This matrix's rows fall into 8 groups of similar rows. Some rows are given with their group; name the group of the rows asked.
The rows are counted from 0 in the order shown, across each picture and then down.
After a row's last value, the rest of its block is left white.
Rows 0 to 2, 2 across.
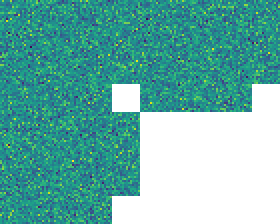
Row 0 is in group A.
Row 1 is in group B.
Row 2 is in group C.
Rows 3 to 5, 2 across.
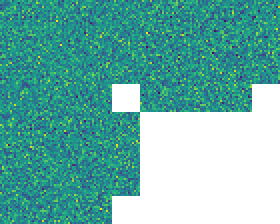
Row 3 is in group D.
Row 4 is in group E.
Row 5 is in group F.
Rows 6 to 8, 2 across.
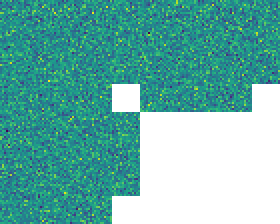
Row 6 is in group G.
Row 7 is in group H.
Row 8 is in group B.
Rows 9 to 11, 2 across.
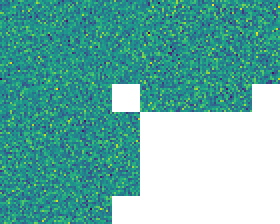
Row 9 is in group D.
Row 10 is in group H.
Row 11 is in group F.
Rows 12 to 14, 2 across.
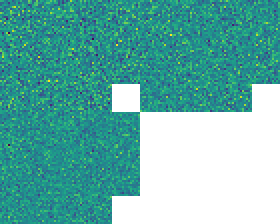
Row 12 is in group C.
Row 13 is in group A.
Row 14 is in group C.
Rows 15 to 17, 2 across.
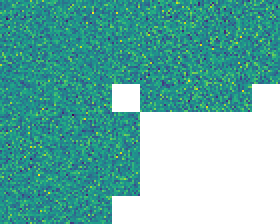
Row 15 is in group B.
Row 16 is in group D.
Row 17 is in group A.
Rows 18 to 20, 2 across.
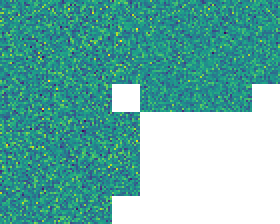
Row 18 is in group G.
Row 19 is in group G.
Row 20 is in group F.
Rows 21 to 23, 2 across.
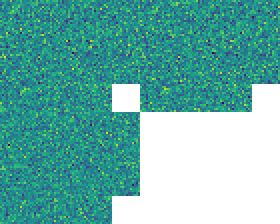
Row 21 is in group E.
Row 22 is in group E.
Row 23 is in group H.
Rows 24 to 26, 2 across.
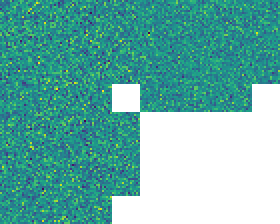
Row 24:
D
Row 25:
H
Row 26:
F
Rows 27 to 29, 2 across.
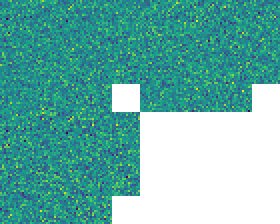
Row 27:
B
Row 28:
D
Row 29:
B
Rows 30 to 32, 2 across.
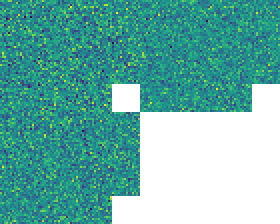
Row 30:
B
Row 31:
B
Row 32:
F
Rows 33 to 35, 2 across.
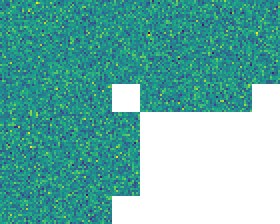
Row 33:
D
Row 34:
H
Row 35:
A
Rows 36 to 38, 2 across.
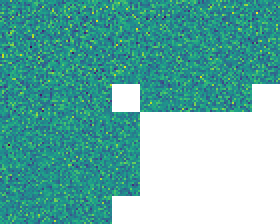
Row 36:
G
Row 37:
B
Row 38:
H
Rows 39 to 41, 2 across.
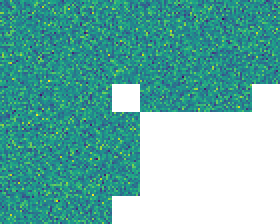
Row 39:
G
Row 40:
F
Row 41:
D
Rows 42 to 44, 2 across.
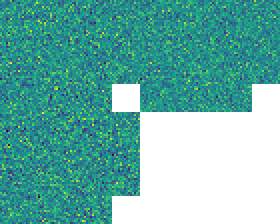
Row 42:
D
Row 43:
D
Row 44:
B
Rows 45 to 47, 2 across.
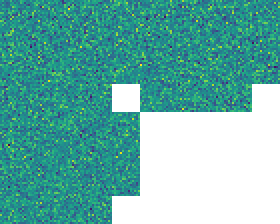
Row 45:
G
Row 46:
B
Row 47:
C
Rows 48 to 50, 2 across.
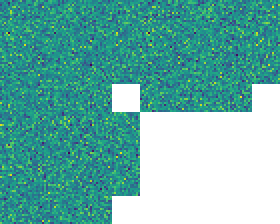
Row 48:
C
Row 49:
C
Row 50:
G
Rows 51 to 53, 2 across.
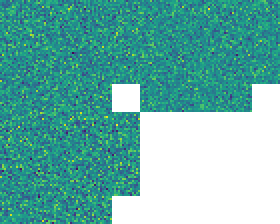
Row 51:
F
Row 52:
G
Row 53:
B
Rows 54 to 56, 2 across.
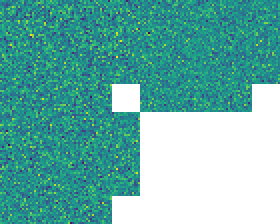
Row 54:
F
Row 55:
C
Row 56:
A
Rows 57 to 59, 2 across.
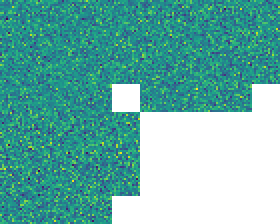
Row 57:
A
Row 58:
F
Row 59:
E
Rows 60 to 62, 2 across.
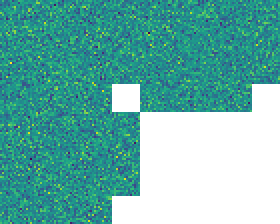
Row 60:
D
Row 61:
C
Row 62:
A
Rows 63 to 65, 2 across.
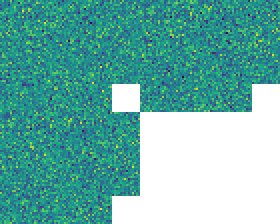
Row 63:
D
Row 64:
F
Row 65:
F
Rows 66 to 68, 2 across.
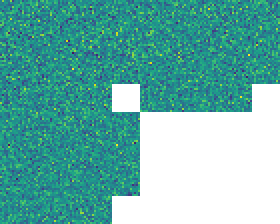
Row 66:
E
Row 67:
G
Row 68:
H
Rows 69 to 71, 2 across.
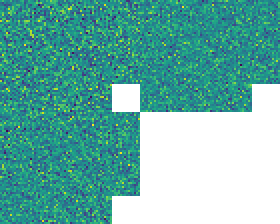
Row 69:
F
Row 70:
A
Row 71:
B
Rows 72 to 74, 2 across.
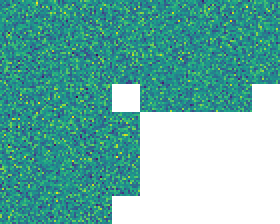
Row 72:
H
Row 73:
G
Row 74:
C
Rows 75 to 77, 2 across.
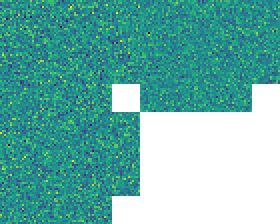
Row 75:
B
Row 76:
H
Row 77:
C
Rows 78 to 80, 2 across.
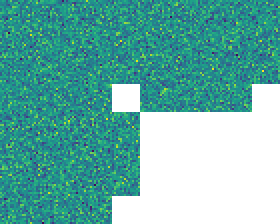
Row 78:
A
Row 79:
E
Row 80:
G
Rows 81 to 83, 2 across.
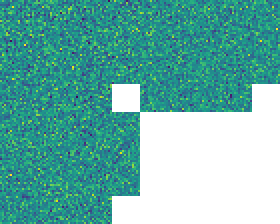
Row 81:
F
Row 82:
G
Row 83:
D
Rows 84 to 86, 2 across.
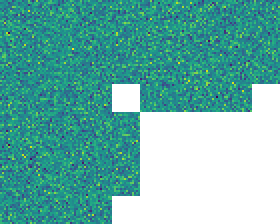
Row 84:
C
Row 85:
D
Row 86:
A
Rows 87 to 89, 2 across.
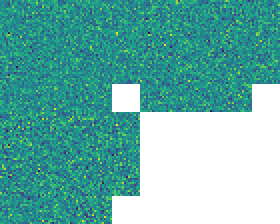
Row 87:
H
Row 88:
A
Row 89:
B
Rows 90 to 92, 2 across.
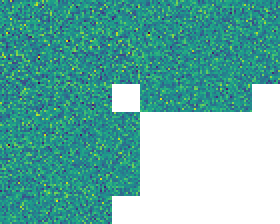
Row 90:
E
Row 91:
H
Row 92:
D
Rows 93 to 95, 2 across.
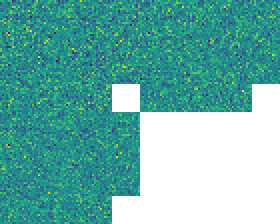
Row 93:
C
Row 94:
D
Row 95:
C
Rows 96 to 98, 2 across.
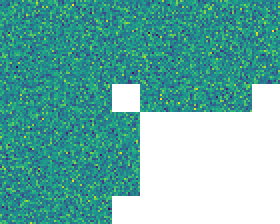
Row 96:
H
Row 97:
H
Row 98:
E
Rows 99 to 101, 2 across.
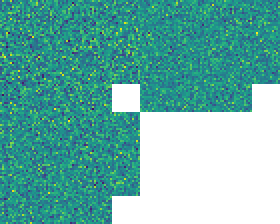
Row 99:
E
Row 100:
H
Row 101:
G
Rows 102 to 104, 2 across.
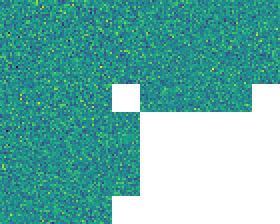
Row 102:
H
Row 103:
E
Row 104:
B
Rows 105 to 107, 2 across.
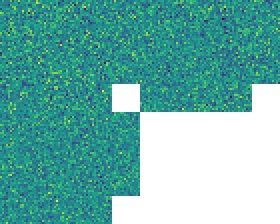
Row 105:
D
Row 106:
F
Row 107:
G
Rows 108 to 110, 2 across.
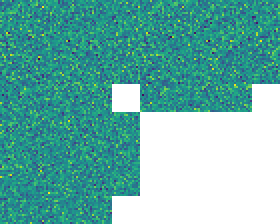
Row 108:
E
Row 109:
E
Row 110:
G
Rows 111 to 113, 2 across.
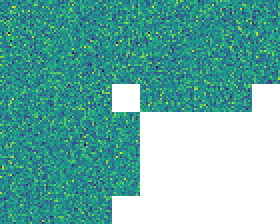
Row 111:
C
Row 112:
H
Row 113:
G
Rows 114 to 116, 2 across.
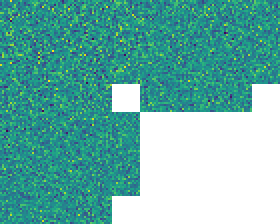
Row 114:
G
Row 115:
G
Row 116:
B
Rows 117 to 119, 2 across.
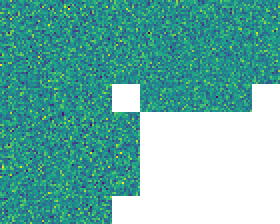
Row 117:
G
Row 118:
H
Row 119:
G
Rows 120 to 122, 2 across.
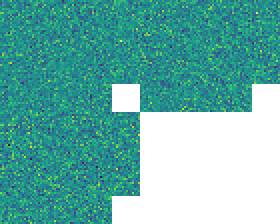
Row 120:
G
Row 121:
B
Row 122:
A
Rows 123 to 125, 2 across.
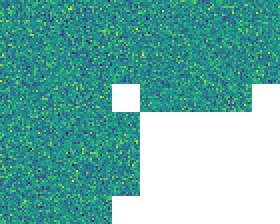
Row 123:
F
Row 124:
B
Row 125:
E
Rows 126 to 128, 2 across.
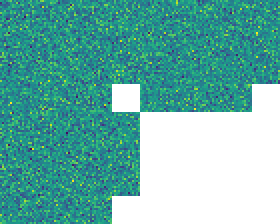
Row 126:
B
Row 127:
H
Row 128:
E
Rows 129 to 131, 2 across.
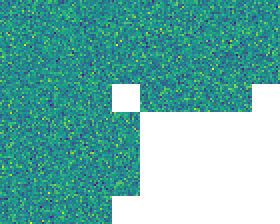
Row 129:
C
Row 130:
E
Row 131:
G
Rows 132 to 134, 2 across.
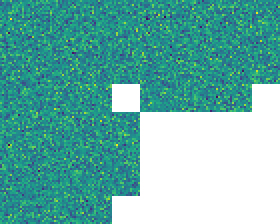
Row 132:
E
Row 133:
B
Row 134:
H
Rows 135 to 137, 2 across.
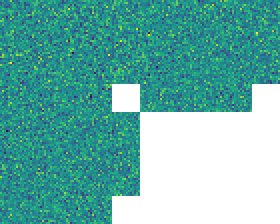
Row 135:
G
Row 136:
H
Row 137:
B
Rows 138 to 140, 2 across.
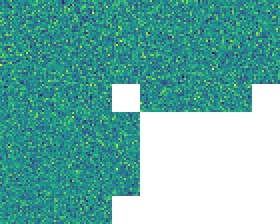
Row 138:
G
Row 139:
E
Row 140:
H
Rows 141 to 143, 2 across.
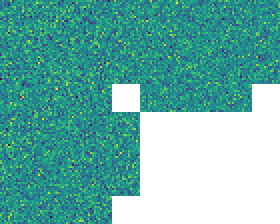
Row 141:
D
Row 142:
A
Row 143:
C
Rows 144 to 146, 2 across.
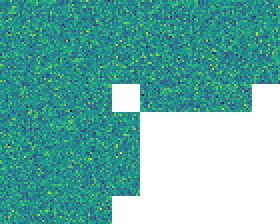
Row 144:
A
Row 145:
E
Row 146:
C
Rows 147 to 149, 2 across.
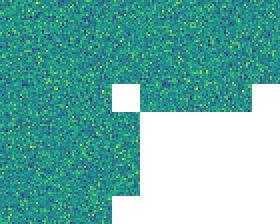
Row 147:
D
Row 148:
D
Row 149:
A
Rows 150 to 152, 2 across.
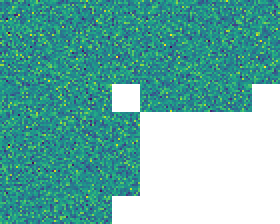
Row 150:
A
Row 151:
A
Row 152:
H
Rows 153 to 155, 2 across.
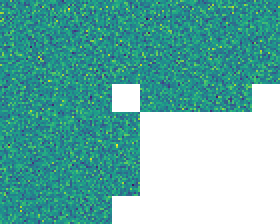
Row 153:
G
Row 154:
B
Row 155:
H
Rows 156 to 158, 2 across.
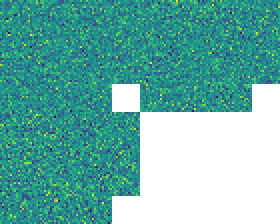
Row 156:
A
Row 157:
H
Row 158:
D
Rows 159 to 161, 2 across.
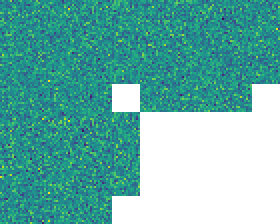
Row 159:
G
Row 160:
F
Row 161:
G
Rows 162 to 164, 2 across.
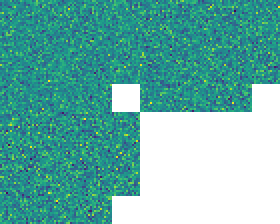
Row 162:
G
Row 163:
B
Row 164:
A
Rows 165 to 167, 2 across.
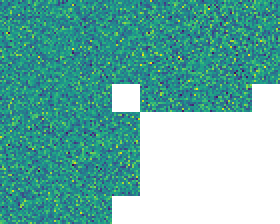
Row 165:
C
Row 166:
G
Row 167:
E
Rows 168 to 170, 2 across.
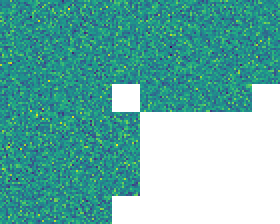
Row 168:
G
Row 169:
A
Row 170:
H
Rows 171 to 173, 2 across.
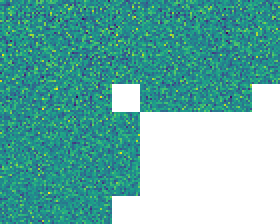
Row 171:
F
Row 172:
F
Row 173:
G
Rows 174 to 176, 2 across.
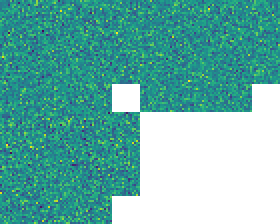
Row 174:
H
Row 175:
G
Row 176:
F
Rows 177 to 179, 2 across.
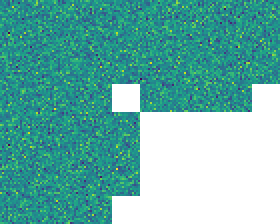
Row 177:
H
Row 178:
D
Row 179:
A
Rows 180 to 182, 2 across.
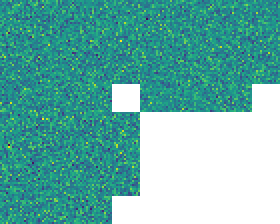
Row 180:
E
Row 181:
B
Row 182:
H
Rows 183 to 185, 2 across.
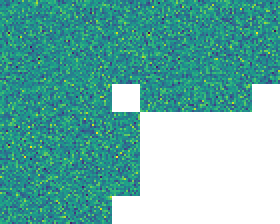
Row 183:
H
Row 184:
H
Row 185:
A
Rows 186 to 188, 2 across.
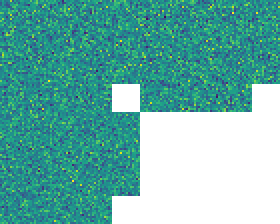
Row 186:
G
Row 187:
B
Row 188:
E
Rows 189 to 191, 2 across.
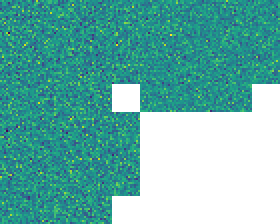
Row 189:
C
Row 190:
A
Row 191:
B
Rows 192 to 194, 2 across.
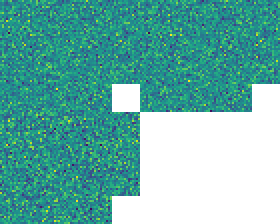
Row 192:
A
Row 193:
A
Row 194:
F
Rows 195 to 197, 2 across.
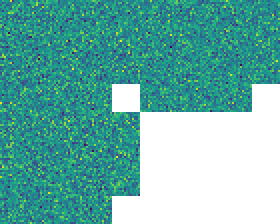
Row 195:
E
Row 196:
A
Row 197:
G
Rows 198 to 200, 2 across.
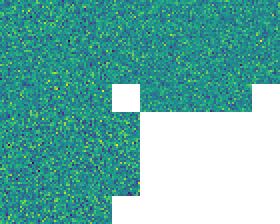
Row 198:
D
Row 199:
A
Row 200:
H
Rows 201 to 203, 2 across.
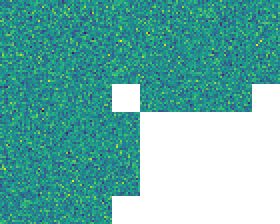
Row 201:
G
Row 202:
C
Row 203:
E
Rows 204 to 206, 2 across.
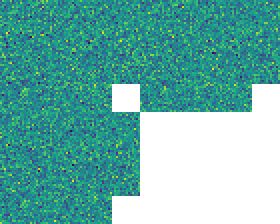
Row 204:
E
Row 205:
E
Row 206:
E
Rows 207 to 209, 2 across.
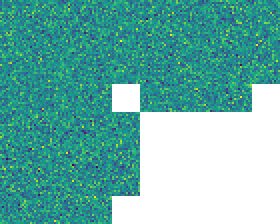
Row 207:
G
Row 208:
A
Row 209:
E
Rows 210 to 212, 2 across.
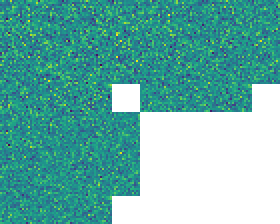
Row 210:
A
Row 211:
A
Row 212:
A
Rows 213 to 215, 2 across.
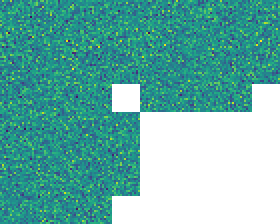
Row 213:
E
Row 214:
C
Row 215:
B
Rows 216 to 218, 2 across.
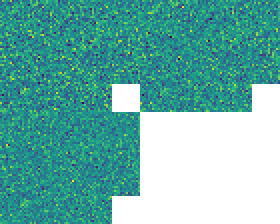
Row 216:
E
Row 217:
E
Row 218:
E
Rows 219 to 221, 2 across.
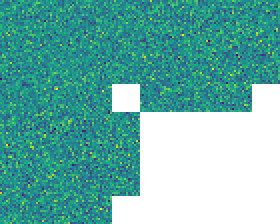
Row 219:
D
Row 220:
E
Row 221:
F
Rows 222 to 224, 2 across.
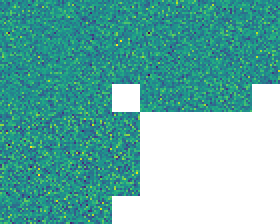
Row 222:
C
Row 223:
H
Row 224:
A
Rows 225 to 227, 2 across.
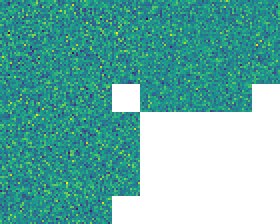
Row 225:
H
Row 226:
A
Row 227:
D
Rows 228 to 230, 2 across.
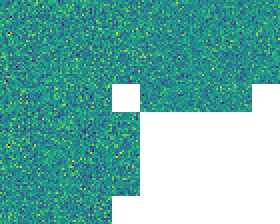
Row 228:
H
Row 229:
E
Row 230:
C
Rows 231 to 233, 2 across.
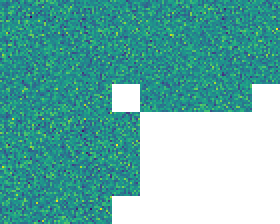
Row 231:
F
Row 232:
F
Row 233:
F
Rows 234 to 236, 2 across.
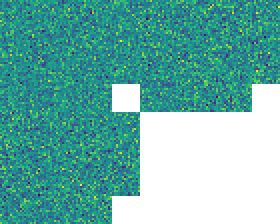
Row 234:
G
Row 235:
B
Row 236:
E
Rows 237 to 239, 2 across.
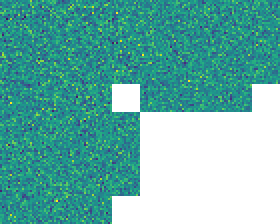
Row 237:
B
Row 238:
G
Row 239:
D
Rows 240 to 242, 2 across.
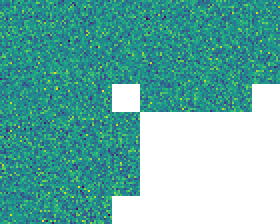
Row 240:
D
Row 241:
B
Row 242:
B
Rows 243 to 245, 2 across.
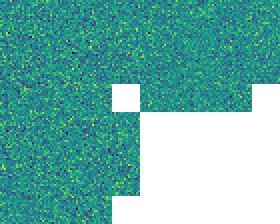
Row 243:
E
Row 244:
C
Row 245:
B
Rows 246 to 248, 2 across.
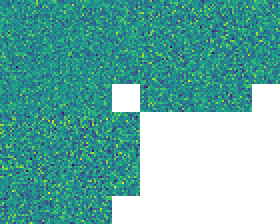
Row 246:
H
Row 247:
G
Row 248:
G
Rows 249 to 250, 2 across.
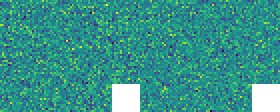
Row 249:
B
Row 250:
A
